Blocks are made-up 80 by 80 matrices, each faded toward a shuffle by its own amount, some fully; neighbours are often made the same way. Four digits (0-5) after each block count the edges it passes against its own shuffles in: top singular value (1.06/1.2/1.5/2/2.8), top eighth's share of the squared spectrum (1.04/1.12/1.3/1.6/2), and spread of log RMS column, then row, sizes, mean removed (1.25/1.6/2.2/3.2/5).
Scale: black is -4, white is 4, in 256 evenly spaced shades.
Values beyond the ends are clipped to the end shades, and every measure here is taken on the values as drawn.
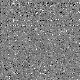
1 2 1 2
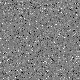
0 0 0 0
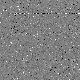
3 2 0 1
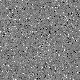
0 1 0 0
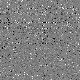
2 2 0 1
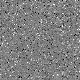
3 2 0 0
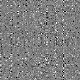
4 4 2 2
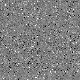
3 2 1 1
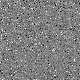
1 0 0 0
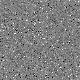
2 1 0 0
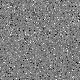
2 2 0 0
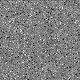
1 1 0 0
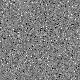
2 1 0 0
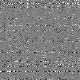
3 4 2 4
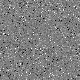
0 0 0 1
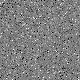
1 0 0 0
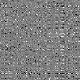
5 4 2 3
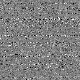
2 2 0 3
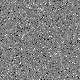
0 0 0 0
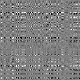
5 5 3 4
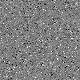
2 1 0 0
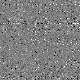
2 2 2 2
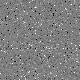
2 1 0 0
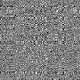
4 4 2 2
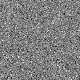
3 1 0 0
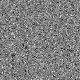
3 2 1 0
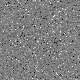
1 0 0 0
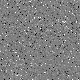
0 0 0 0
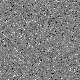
1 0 0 0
